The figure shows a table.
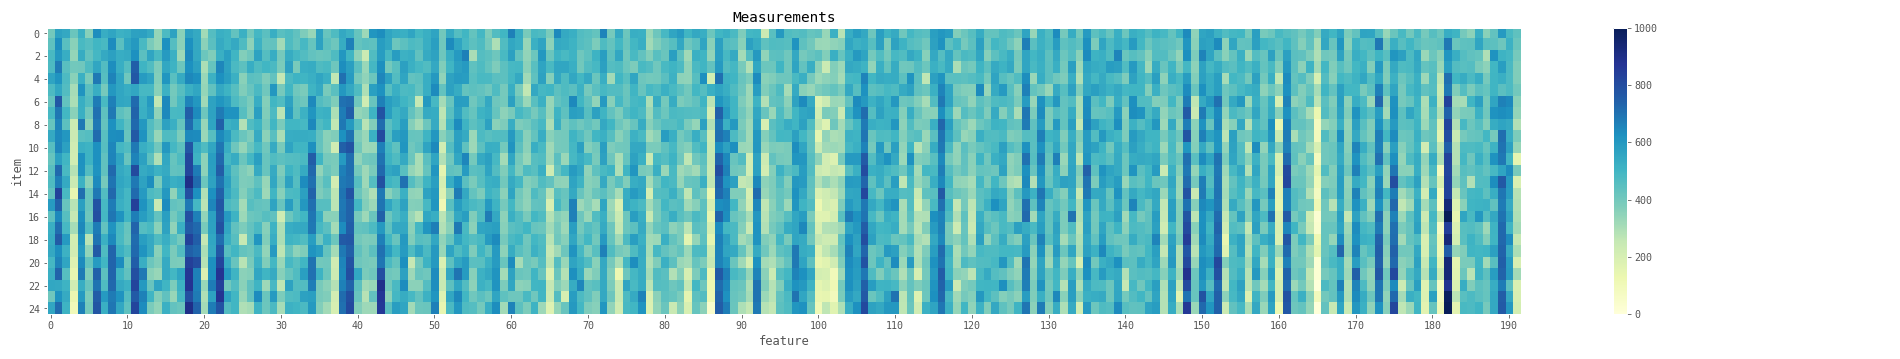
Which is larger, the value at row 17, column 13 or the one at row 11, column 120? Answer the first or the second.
the first
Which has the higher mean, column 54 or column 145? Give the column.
54
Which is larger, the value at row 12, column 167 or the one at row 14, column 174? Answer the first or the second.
the second
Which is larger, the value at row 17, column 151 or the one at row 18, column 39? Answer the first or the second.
the second
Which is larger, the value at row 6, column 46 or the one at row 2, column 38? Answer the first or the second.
the second
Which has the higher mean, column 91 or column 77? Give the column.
77
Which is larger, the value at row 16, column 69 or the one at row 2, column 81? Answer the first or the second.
the second
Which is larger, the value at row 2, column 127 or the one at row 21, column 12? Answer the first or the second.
the second
